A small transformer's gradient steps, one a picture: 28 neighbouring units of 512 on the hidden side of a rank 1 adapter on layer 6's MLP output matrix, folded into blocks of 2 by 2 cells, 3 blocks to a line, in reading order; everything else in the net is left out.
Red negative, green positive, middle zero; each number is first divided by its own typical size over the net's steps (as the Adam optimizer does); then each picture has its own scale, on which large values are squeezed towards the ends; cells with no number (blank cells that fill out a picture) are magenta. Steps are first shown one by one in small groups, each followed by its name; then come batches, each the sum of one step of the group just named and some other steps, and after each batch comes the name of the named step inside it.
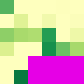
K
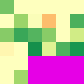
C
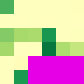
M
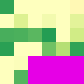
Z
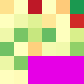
Z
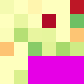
C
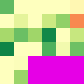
Z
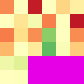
M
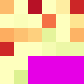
K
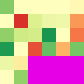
Z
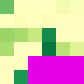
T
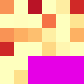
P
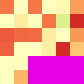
P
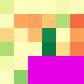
T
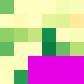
T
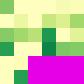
T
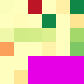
P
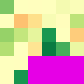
T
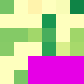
T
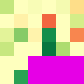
T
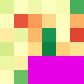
T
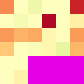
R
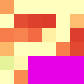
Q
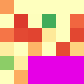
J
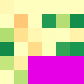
J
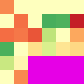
J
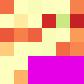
R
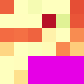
R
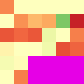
Q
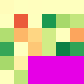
J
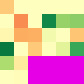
J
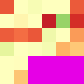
R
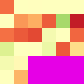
Q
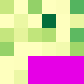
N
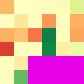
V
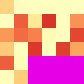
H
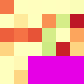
V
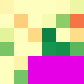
V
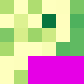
N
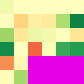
H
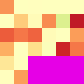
H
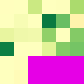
N
